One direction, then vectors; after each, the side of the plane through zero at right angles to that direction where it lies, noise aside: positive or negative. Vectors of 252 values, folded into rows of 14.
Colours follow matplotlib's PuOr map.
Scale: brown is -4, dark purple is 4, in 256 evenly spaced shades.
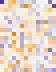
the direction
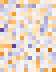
negative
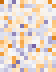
negative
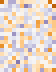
negative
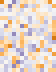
negative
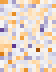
negative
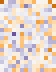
negative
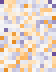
positive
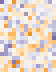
positive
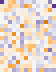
positive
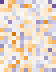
positive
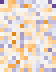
positive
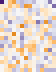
positive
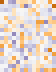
negative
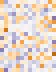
negative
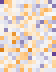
positive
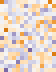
negative
